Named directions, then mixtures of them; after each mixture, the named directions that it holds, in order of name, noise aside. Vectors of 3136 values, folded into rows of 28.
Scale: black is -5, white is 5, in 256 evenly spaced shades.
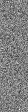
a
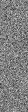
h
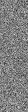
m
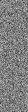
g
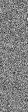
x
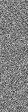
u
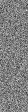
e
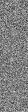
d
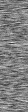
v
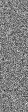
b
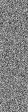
e, g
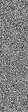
d, h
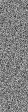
e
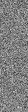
m, u, x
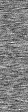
a, v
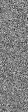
x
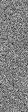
g, h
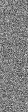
b, g, m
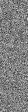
x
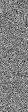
g, m, x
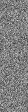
g, h, u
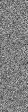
u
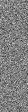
u
